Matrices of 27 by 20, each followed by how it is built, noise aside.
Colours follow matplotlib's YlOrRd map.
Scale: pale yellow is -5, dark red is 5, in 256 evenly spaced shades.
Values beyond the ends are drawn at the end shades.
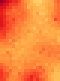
smooth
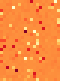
sparse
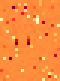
sparse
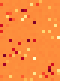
sparse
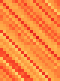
Toeplitz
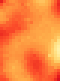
smooth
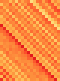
Toeplitz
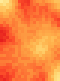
smooth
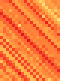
Toeplitz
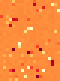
sparse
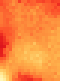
smooth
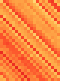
Toeplitz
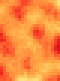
smooth
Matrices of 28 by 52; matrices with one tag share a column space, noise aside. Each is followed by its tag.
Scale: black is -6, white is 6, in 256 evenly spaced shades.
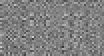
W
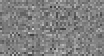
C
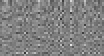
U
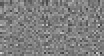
U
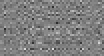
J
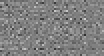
J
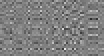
J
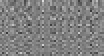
U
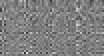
U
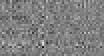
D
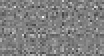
C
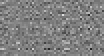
J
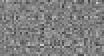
D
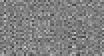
W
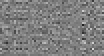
J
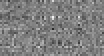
D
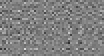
J
